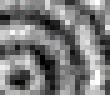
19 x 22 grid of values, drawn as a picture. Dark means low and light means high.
Mirror symmetry: none. Odd rows or columns: none. Rings: centred on the bottom left. Slope: none.
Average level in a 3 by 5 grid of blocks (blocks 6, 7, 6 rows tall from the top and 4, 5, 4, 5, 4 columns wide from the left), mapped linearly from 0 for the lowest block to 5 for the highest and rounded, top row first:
2 2 2 3 3 | 3 2 2 2 2 | 3 2 0 2 5
